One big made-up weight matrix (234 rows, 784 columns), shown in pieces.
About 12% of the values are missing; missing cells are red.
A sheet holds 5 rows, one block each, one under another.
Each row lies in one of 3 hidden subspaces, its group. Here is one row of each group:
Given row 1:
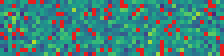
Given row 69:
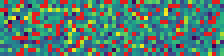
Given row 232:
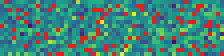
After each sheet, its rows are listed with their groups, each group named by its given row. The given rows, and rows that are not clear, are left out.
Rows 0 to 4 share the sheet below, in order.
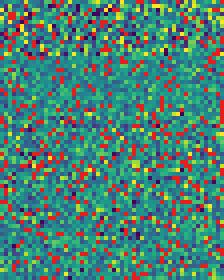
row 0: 69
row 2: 69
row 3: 69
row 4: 232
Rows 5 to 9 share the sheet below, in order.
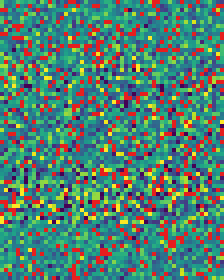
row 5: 69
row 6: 232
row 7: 69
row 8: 1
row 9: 232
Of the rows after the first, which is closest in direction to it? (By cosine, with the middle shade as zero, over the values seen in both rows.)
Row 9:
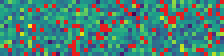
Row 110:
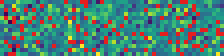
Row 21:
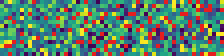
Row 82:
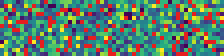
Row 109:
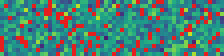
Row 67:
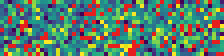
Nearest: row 21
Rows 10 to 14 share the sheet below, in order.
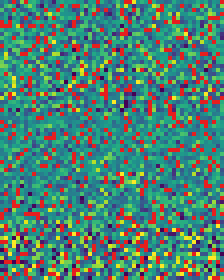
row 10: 69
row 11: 232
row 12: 1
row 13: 232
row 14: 1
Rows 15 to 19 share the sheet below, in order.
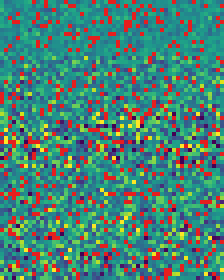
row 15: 69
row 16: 69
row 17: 232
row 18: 232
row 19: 1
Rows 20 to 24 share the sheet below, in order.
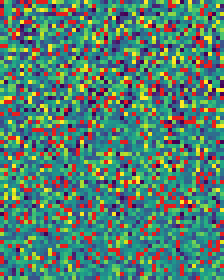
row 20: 69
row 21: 232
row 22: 1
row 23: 232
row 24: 69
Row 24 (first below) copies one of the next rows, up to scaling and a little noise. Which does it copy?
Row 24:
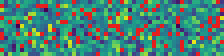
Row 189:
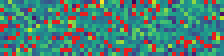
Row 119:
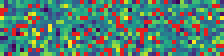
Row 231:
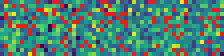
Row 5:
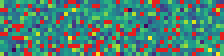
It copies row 119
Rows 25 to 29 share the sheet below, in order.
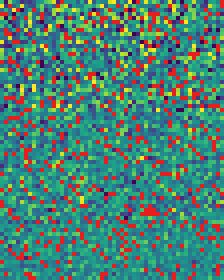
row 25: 69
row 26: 1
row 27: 1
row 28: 232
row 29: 69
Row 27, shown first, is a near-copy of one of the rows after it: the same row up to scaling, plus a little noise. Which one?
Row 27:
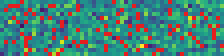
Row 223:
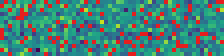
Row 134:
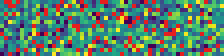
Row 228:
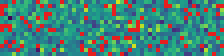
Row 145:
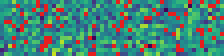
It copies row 134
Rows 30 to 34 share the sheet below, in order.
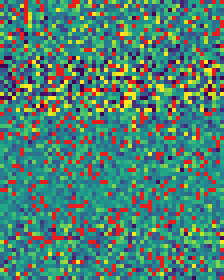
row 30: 69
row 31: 232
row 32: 69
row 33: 69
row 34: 69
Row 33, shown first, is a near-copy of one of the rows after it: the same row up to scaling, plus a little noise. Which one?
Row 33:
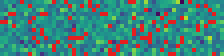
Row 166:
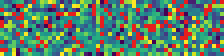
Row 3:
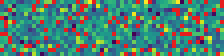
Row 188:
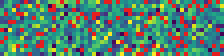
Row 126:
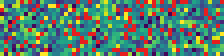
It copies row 3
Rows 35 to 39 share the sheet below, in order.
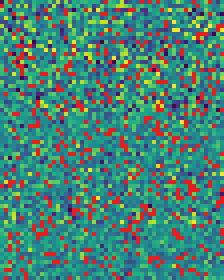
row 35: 1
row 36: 69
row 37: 1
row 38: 69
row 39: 232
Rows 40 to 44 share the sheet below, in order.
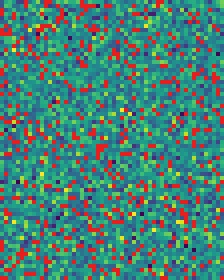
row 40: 69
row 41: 69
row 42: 69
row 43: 1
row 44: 69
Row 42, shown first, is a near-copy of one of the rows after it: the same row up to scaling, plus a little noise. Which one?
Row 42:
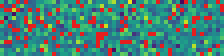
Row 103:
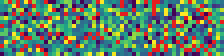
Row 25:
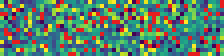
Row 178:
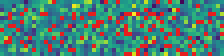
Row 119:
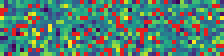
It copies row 25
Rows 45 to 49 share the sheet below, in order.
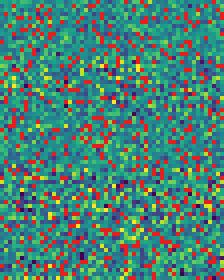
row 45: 1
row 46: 232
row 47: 1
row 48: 69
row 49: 232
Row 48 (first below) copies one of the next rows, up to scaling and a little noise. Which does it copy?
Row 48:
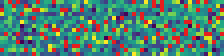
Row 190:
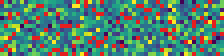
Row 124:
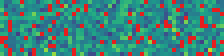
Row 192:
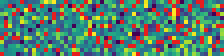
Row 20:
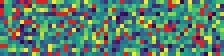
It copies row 20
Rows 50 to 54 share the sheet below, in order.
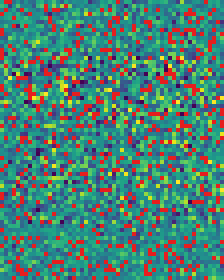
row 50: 69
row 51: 69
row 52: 69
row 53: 69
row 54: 232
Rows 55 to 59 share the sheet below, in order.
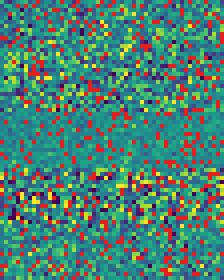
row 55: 232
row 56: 1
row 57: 232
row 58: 69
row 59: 69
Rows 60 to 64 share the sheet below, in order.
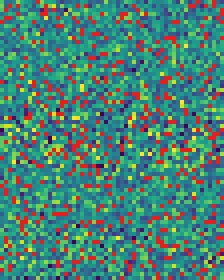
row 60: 69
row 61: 232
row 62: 69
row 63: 69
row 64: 232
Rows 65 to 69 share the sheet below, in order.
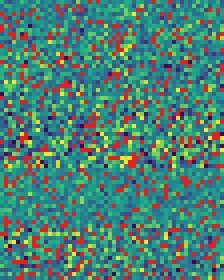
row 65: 232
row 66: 1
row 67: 232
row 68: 232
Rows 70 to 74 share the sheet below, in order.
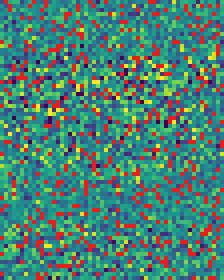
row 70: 232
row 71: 1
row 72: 69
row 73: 232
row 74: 1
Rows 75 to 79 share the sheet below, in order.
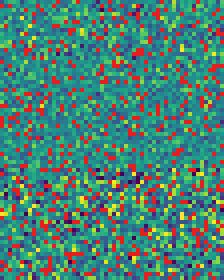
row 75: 232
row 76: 1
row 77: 1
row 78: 232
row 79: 69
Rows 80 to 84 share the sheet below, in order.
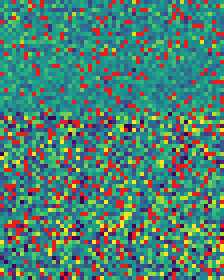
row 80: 69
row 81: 232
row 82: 69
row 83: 232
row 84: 69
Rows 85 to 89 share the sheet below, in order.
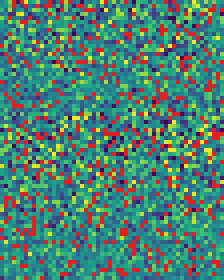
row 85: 69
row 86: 69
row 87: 69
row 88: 69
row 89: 69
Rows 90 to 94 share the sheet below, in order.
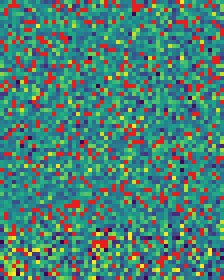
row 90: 69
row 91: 69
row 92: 232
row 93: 69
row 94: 69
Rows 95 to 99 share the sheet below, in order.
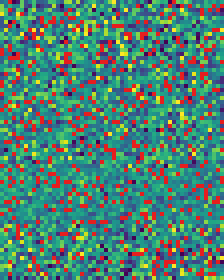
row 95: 1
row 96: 69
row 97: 69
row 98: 232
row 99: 232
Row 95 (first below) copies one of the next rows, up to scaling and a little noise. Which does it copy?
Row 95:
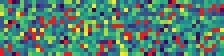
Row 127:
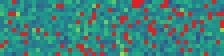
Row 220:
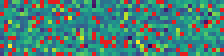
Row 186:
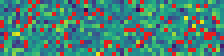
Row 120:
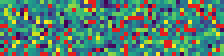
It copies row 127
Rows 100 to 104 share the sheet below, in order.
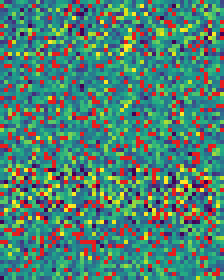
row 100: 232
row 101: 232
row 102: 69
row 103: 69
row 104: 1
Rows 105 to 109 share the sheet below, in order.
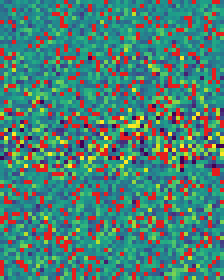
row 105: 232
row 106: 69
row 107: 232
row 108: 69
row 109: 69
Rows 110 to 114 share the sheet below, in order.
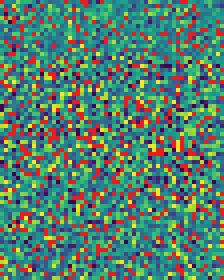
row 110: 69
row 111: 1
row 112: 1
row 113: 69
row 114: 69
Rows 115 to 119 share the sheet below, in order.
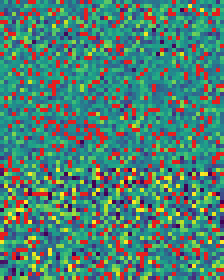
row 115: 1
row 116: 232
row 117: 232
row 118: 69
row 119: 69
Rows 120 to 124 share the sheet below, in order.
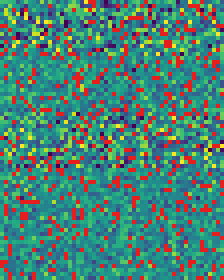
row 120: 1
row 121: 232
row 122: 232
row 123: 1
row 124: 69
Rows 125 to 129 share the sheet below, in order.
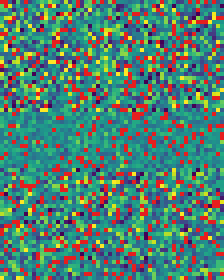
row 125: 1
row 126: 69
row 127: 1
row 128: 232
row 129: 1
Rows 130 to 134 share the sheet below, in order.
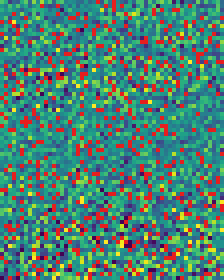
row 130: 232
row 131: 1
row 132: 232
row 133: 232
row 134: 1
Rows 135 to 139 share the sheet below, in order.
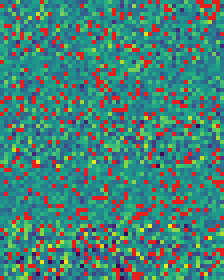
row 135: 1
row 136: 232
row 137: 1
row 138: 232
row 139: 1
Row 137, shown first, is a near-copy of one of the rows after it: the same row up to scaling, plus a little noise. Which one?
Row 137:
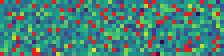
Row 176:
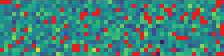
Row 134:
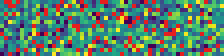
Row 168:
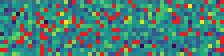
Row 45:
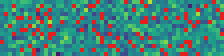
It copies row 176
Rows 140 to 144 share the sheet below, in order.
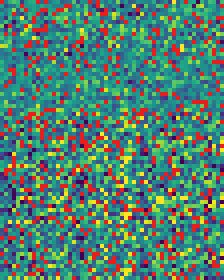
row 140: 232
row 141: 1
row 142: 232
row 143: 232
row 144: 232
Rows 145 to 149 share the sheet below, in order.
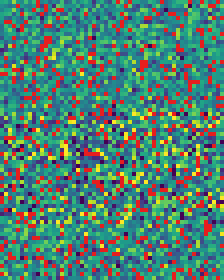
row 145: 1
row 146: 69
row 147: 1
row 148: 232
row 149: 1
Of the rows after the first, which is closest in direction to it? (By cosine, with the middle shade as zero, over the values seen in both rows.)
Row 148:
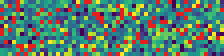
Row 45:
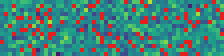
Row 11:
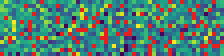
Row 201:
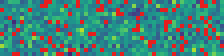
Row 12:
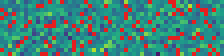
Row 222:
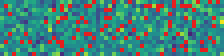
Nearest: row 222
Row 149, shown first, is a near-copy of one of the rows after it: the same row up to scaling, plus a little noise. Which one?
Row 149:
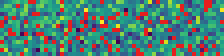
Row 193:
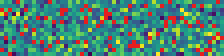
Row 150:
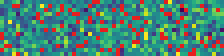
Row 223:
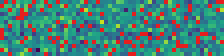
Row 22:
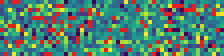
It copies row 223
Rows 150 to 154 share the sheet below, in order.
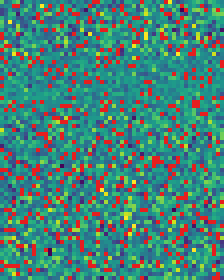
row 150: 1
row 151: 69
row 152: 69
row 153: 232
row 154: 69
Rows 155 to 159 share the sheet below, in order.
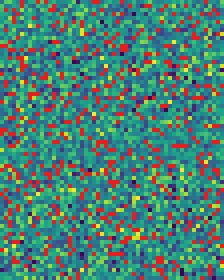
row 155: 232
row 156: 69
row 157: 1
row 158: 69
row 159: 232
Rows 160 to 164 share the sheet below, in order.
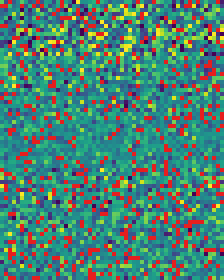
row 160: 232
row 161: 232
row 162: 69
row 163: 69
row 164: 1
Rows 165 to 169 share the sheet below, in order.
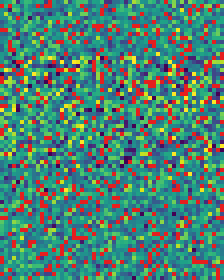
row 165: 1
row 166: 69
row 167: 232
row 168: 1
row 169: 69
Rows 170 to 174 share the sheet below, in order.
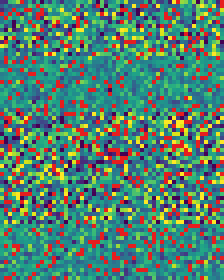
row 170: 232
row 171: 69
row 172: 1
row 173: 1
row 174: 232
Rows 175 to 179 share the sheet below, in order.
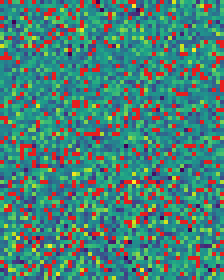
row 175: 232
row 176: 1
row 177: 1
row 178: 69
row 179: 1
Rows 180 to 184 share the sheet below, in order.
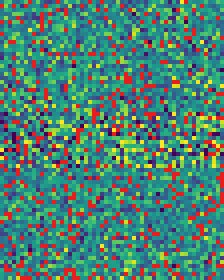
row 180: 69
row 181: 1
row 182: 232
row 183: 1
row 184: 232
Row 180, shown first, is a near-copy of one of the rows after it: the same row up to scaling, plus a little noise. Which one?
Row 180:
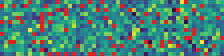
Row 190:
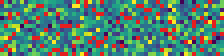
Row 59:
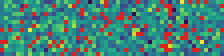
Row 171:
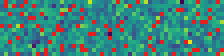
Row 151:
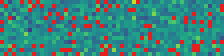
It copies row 59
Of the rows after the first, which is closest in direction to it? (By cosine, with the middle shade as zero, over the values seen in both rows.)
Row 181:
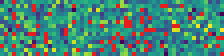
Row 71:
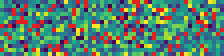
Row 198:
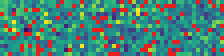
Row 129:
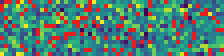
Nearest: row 129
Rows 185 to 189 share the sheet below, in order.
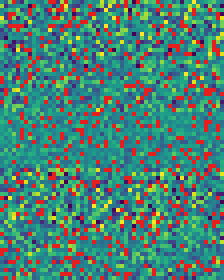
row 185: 69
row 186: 1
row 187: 232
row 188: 69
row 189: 69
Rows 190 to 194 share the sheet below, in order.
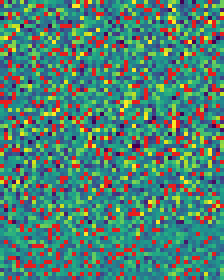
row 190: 69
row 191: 232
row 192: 69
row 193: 1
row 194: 1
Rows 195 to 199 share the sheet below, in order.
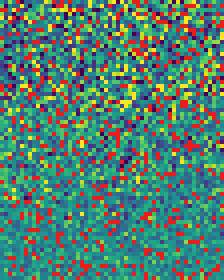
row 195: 69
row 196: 232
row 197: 232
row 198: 232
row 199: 1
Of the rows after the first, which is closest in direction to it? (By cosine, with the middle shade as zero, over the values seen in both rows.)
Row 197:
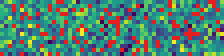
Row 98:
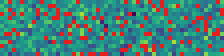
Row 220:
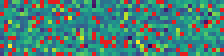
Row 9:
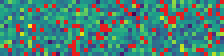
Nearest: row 9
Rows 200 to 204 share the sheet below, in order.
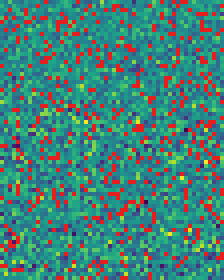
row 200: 69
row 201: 232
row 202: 1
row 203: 1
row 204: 1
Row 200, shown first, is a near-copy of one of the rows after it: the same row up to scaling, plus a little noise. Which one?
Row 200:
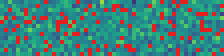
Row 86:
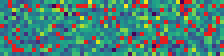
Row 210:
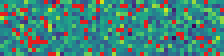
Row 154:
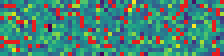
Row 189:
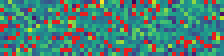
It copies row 189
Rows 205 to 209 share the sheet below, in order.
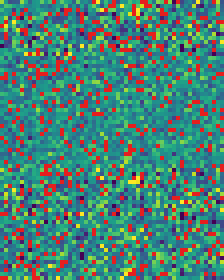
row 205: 232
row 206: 1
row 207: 232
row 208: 232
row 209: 232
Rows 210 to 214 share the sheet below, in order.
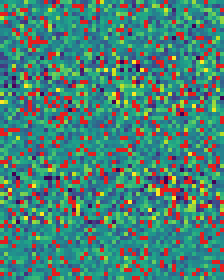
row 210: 69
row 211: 232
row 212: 69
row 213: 69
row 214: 1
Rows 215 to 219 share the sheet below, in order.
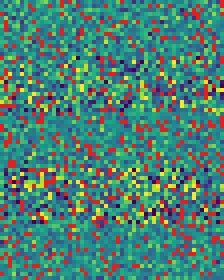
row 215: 1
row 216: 232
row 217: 1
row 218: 69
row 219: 69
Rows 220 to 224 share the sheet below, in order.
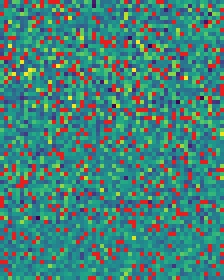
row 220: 1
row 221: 69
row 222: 69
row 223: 1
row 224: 232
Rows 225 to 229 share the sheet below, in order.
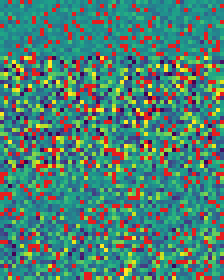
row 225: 69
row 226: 69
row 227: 1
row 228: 1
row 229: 232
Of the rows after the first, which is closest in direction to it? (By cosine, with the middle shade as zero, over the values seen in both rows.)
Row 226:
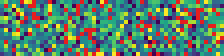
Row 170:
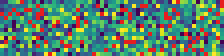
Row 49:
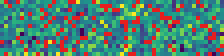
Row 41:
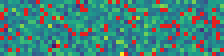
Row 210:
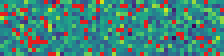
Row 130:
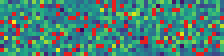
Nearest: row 210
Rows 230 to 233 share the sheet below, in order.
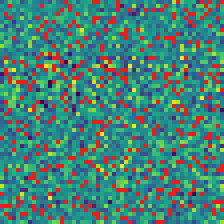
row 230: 232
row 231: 69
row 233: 69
